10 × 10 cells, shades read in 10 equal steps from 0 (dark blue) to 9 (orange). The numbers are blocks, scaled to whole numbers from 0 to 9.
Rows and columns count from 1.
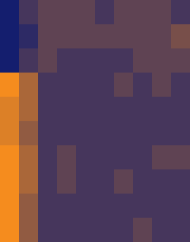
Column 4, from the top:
3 3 2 2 2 2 3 3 2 2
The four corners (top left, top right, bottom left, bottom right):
0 2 9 2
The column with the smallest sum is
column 6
